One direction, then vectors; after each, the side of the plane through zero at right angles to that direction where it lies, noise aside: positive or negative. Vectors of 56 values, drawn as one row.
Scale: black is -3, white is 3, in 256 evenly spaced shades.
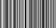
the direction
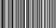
negative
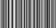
negative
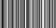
negative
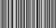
negative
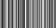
negative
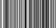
positive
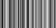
negative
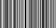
positive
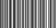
positive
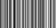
positive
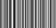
positive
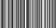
negative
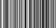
positive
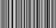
negative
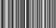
negative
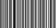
positive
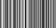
positive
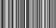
negative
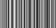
negative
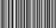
negative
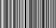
positive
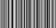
negative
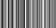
negative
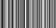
negative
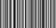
positive
